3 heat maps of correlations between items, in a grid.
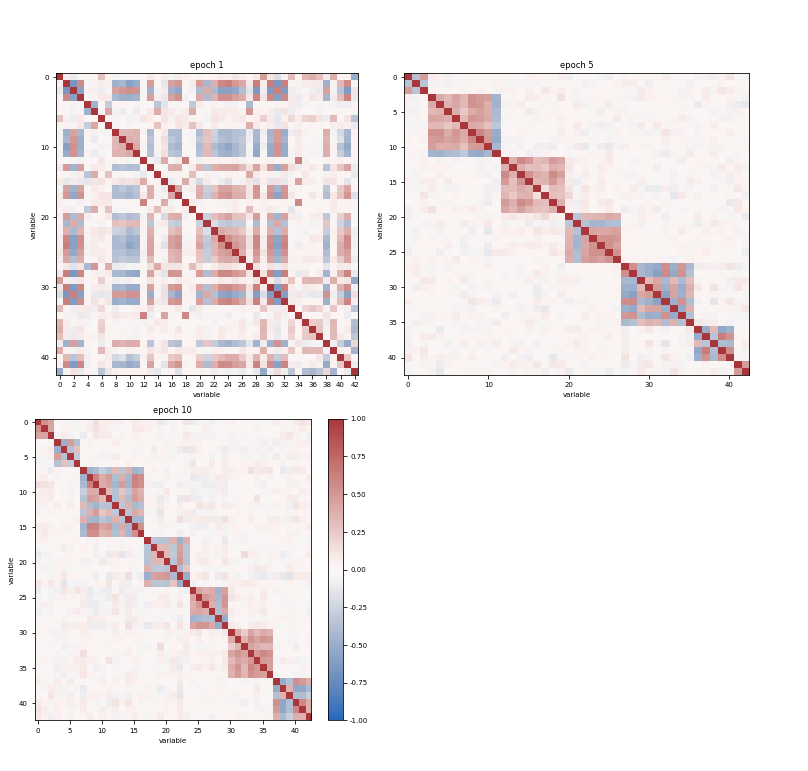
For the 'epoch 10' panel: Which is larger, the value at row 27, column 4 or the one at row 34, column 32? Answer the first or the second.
the second
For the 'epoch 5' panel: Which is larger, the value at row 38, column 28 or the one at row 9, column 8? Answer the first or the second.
the second
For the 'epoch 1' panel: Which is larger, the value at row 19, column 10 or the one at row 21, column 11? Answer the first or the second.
the second
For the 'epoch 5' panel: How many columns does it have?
43
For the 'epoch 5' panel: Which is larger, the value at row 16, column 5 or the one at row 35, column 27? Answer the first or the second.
the first
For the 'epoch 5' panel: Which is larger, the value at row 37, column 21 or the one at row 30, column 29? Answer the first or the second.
the second
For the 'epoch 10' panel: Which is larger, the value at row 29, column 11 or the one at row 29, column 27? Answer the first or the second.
the second
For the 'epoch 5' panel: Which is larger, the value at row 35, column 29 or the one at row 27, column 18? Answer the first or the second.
the first
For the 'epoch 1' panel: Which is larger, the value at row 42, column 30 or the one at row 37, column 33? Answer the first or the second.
the second
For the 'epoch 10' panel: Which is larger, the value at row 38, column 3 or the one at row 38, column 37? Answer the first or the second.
the first
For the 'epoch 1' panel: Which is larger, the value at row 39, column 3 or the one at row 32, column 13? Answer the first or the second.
the second
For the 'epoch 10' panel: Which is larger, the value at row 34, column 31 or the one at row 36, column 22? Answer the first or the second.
the first
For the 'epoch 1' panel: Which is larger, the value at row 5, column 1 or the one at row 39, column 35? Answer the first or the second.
the second
